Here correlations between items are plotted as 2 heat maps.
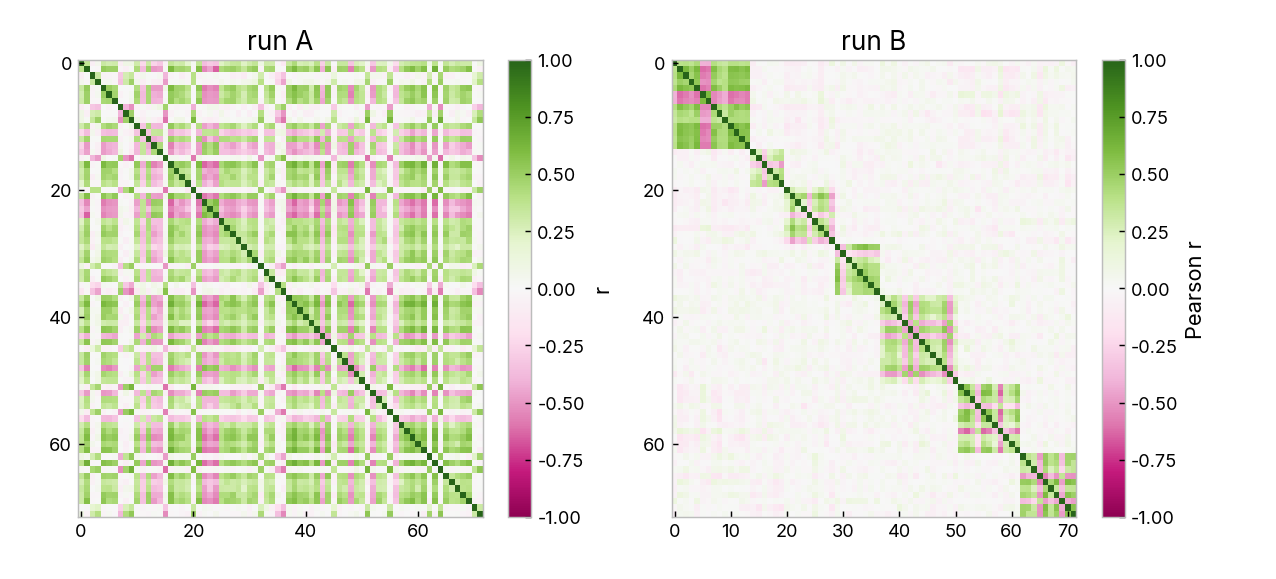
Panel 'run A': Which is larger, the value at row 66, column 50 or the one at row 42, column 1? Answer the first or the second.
the second
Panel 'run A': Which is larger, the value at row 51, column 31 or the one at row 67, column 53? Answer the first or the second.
the second
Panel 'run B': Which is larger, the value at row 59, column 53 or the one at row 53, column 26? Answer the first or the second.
the first
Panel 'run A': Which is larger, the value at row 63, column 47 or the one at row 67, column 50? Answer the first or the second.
the first
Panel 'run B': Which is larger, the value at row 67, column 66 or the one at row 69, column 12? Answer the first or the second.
the first
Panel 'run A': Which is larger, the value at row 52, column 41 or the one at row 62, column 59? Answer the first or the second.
the second
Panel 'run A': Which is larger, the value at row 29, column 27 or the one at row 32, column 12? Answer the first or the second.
the first
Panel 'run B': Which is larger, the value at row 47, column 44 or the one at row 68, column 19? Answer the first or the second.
the first
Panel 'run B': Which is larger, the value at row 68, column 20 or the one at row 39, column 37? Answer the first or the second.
the second
